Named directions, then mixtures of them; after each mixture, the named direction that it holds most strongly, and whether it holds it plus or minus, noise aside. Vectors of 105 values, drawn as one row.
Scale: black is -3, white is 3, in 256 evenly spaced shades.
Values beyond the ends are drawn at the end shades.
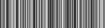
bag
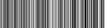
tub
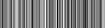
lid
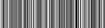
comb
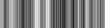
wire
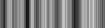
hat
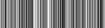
bag, minus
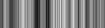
wire, minus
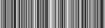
bag, minus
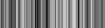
wire, minus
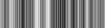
wire, plus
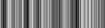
hat, plus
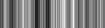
wire, minus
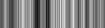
wire, minus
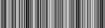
bag, minus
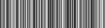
bag, plus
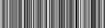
comb, plus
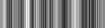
hat, minus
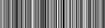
lid, minus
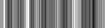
hat, minus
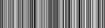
tub, minus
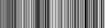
tub, plus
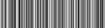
bag, minus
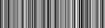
comb, minus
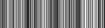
tub, minus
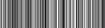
lid, minus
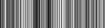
wire, minus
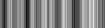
hat, plus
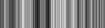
wire, minus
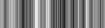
wire, plus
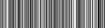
tub, minus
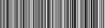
tub, plus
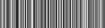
lid, minus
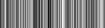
bag, plus
